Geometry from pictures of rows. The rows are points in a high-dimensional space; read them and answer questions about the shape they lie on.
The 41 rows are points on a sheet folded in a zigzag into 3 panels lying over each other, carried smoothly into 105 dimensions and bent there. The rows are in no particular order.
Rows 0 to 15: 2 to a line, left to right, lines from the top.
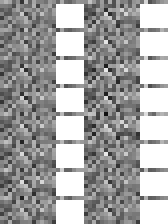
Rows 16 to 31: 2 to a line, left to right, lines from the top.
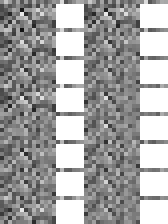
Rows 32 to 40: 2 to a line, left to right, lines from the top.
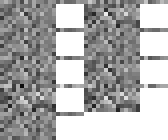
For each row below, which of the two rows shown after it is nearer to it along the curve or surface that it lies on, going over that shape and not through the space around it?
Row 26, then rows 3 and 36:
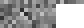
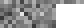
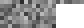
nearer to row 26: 36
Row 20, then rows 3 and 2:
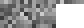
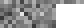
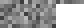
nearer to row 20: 2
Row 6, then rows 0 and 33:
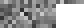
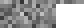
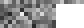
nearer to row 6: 0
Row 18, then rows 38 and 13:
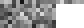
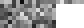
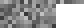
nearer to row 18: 38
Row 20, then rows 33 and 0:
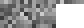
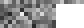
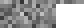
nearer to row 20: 0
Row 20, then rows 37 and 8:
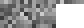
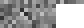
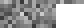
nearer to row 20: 37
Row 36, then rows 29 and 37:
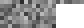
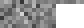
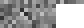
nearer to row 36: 37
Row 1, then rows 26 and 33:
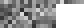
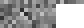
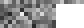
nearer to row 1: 26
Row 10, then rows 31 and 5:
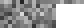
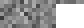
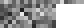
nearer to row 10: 5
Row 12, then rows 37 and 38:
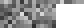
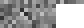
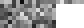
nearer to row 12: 38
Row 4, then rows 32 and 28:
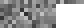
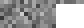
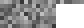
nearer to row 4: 28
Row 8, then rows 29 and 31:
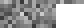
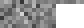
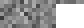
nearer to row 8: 31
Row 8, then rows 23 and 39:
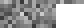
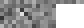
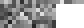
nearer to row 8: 39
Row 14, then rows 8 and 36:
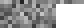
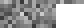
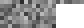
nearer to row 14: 8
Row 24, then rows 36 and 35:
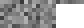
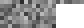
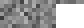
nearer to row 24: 35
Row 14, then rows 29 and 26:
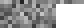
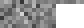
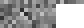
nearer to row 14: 26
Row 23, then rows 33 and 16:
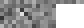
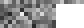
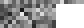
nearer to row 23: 33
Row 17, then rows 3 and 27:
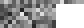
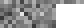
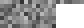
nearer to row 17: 3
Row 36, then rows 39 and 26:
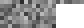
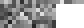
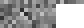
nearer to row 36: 26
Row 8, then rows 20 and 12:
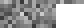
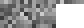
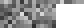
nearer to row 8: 12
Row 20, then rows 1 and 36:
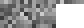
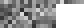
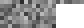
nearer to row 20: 1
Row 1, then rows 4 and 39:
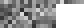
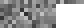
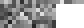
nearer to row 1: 4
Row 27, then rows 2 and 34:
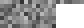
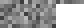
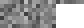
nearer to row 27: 2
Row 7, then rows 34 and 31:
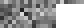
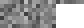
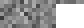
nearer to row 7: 34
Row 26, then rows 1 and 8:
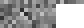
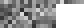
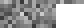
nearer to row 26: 1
